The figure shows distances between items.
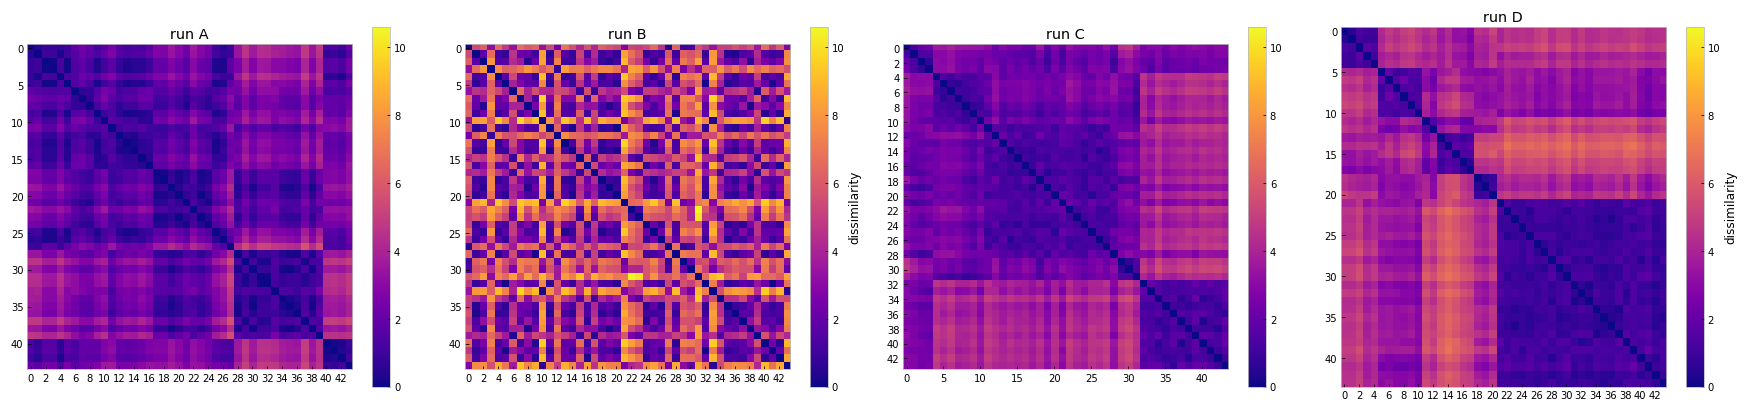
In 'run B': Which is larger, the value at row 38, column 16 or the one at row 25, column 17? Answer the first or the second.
the second
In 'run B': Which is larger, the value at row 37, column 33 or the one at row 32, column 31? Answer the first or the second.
the first
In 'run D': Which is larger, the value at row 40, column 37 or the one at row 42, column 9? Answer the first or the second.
the second
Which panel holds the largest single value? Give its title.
run B
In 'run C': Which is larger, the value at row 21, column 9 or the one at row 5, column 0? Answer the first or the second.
the second
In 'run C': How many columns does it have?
44
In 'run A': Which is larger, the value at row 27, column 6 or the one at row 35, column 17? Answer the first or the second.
the first
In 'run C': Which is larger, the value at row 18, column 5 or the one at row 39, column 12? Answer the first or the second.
the second
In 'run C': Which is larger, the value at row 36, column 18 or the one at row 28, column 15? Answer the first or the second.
the first
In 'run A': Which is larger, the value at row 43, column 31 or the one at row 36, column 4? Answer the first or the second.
the first
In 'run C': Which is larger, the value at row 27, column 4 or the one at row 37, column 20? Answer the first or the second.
the second
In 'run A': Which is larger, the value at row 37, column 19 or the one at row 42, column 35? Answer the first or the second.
the second
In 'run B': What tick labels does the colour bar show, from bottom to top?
0, 2, 4, 6, 8, 10
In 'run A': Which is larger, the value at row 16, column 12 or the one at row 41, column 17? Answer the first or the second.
the second
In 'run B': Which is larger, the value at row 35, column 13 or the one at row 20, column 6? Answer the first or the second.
the second
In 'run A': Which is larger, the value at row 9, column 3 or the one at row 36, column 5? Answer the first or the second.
the second
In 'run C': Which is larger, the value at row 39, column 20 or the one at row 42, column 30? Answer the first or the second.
the second
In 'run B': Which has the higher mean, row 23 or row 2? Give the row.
23
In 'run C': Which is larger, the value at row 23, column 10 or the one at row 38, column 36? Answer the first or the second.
the first
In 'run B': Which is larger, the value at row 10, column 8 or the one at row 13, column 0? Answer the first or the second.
the first
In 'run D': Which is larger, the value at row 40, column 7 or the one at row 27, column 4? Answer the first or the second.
the second
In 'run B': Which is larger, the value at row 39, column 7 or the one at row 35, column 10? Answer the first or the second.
the second
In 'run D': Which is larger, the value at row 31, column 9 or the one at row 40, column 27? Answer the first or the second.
the first
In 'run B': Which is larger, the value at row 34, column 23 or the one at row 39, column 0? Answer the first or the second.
the second
